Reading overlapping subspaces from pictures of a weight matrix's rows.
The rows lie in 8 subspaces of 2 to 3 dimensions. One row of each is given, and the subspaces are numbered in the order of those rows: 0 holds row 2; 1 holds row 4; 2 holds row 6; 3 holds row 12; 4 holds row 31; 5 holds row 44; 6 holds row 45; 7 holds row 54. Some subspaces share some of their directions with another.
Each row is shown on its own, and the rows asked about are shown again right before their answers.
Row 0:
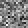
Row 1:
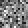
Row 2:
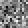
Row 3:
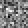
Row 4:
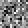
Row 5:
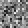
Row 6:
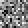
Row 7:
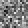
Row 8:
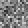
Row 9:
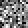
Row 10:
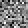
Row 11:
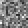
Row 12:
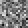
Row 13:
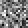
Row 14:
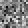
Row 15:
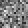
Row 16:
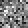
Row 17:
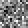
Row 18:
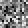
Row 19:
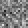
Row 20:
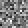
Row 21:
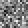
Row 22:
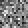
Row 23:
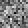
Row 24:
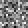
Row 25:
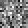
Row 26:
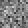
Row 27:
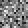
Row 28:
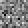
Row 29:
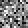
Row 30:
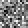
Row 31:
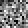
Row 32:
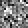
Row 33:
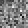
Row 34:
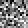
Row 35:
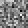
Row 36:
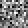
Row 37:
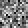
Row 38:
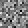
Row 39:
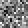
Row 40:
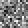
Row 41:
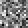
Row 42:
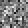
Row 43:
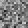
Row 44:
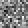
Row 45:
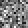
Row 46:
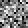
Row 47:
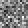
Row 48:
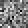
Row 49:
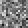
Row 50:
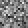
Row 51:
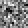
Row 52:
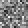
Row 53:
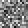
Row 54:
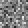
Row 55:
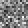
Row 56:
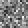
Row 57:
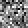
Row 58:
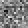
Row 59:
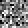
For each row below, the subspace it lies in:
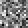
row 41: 3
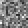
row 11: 3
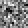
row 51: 7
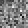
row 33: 4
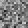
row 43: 6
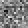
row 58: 5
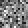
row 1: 6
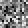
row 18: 0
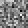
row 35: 4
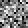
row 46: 2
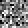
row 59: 2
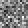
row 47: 1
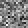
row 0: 1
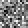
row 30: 0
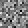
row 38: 5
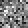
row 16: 5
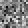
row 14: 0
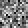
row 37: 5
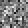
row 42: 1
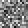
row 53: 0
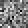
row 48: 5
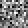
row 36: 7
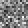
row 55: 1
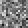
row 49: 3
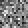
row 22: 2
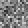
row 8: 4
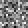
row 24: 7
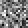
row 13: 3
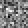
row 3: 7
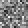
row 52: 0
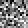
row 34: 4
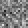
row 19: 3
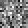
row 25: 5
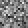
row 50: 4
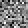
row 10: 0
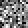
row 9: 6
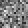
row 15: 6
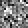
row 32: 7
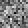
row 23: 7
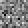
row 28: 2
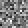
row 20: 5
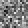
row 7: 5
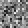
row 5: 1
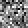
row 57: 7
